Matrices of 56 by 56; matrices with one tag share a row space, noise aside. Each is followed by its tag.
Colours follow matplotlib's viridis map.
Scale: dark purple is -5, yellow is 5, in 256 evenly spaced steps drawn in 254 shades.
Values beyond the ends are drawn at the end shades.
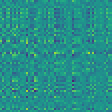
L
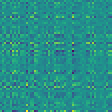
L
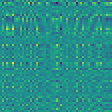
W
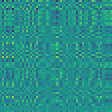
W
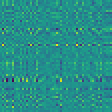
W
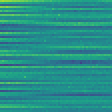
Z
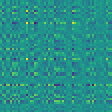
L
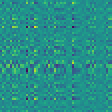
L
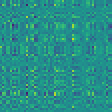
L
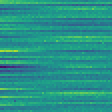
Z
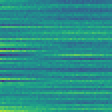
Z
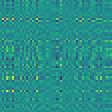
W
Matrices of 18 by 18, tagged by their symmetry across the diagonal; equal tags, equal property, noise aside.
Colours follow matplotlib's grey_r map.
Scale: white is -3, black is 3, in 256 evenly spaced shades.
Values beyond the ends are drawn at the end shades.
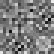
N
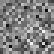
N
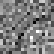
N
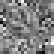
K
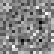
N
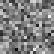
K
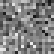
K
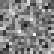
N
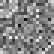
N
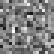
K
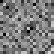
N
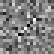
K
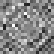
N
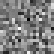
K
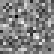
N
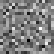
K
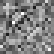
N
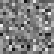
K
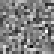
K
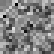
N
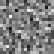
K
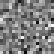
K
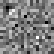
N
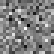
K
